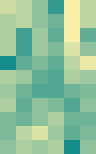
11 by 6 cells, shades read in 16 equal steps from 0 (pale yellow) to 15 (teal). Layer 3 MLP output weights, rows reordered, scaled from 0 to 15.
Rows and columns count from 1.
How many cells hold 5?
9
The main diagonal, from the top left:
3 4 6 8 4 6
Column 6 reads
4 4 10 7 1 6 8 7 9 8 7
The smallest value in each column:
3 4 2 5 0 1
